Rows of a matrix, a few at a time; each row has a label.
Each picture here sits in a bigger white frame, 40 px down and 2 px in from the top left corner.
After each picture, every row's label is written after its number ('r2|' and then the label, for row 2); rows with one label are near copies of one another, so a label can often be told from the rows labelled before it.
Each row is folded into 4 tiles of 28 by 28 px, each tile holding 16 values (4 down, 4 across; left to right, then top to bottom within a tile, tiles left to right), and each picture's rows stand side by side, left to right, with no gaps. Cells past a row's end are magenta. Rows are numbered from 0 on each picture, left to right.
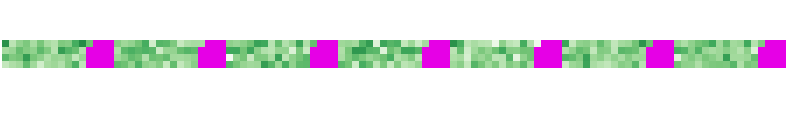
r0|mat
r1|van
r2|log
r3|van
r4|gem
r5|mat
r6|log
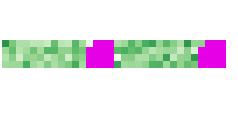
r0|gem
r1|log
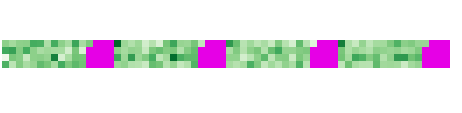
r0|log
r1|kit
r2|gem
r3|kit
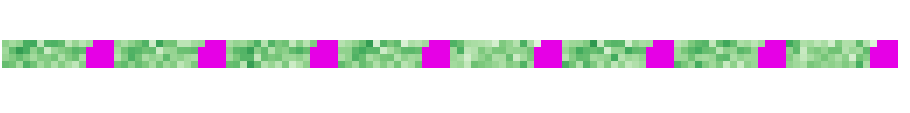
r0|van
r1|van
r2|van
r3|van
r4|gem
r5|van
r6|van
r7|gem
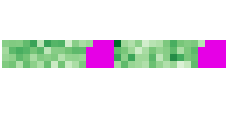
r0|van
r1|kit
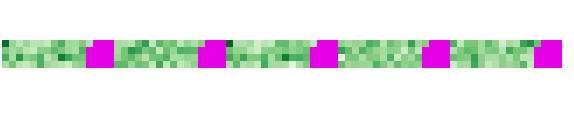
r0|kit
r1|van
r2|kit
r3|log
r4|mat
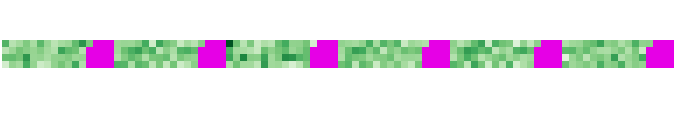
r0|mat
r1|van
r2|kit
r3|van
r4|van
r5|log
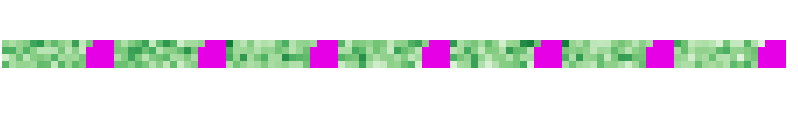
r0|log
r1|van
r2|kit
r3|mat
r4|mat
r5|kit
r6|gem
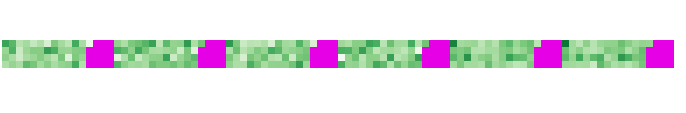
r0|gem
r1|log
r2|gem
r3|log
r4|kit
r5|kit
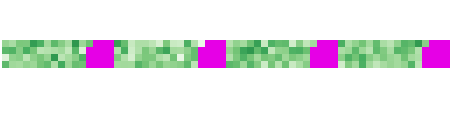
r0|log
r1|gem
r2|van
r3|mat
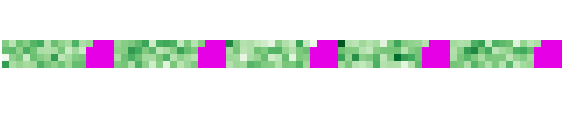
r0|log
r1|van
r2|gem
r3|kit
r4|van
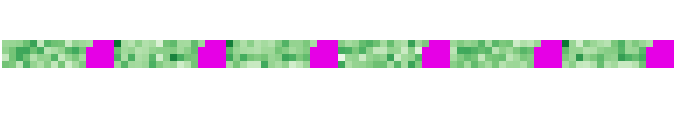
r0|van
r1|kit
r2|kit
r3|log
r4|van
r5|kit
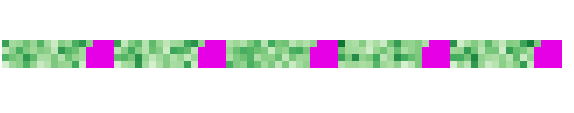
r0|mat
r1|mat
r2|van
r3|kit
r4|mat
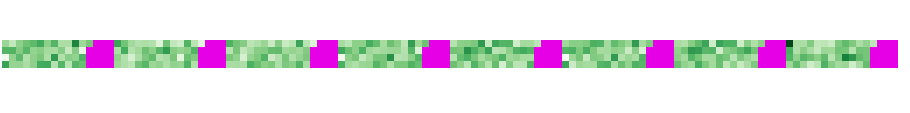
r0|log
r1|gem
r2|gem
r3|log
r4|van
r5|log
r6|van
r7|kit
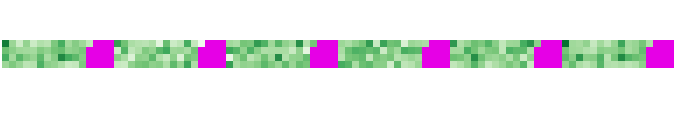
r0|kit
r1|gem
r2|log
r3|van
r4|mat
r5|kit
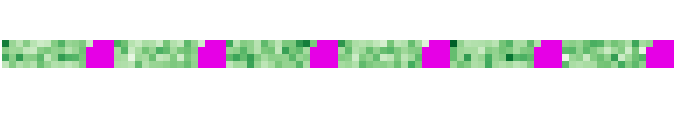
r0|kit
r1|gem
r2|mat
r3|gem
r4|kit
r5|log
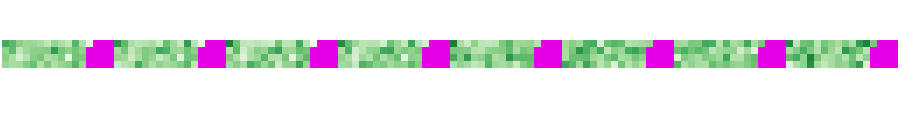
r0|gem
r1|gem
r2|gem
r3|gem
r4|kit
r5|van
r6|log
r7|mat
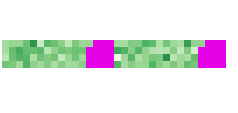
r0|van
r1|log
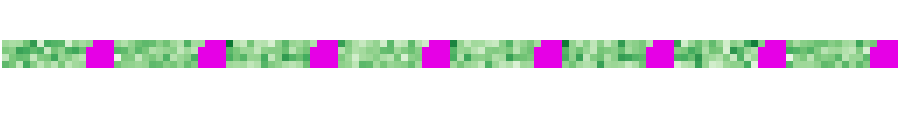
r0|van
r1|log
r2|kit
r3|gem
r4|kit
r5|kit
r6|mat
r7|log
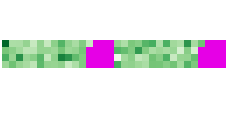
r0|kit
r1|log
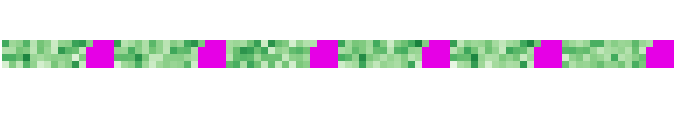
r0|mat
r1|mat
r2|van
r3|mat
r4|mat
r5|log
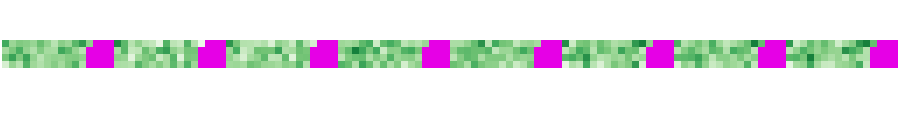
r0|mat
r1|gem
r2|gem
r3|van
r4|van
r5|mat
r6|mat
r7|mat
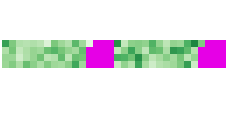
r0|gem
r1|mat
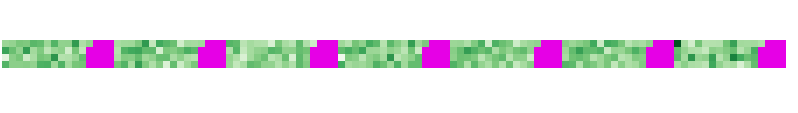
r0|log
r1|van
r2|gem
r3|log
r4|van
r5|van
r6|kit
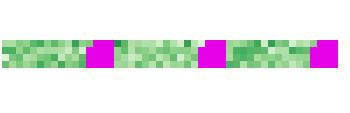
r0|log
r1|gem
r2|van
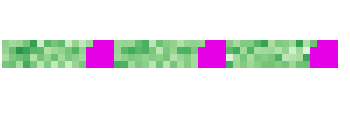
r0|van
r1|van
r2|log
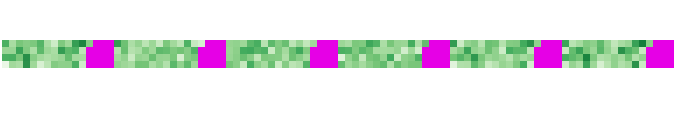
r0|mat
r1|gem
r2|van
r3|log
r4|mat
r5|mat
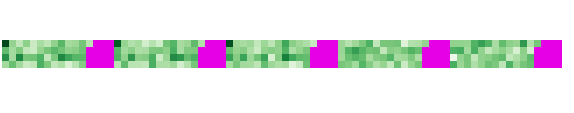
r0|kit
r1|kit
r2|kit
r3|van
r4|log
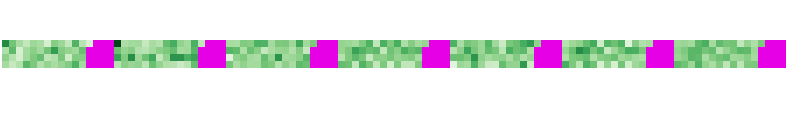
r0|gem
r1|kit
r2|log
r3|van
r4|mat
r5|van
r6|van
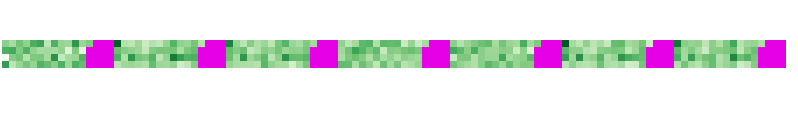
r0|log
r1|kit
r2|kit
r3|van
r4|log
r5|kit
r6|kit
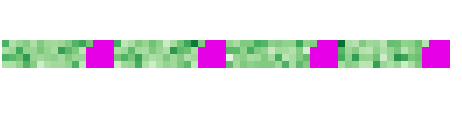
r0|mat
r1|mat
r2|log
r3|kit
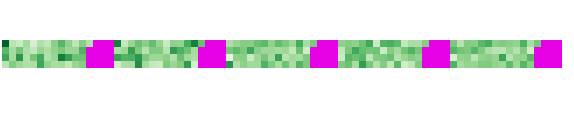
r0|kit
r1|mat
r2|log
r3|van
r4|log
